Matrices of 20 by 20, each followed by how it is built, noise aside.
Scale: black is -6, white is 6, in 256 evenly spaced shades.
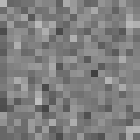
noise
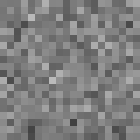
noise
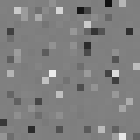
sparse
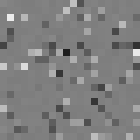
sparse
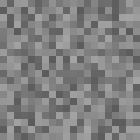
noise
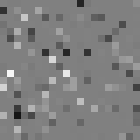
sparse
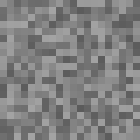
noise
